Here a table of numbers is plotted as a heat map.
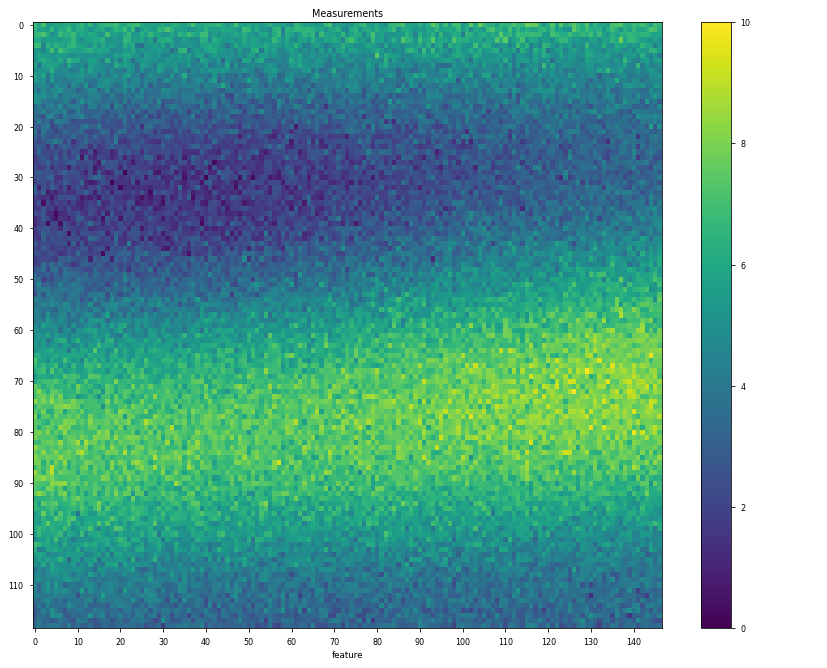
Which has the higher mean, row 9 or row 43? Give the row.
9
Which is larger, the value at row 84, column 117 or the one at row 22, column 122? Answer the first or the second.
the first
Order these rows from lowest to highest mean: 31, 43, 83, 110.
31, 43, 110, 83
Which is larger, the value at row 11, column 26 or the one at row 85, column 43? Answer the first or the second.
the second
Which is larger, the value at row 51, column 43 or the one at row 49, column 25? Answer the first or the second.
the first
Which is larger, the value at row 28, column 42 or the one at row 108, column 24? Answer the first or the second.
the second
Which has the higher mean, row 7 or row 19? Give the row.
7
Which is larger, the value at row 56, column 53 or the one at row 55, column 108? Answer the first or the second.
the second
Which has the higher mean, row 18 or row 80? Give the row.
80
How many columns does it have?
147
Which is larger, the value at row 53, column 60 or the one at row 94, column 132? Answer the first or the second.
the second
